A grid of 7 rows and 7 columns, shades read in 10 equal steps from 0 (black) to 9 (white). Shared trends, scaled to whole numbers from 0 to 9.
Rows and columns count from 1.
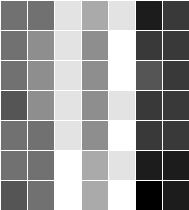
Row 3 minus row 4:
1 0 0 0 1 1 0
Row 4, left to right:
3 5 8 5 8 2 2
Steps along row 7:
up up down up down up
